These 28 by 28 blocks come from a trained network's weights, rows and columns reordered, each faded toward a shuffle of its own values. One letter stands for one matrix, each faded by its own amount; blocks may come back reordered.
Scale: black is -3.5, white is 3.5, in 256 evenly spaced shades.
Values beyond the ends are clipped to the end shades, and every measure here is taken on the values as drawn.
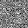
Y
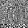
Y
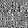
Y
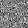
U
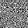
Y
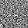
Y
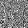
U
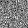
U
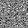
U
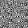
Y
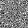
U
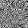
Y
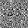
Y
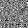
Y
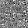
U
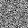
U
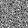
U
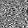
Y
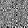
Y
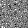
U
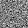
U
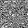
U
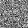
U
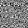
Y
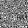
Y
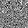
U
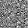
U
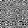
Y
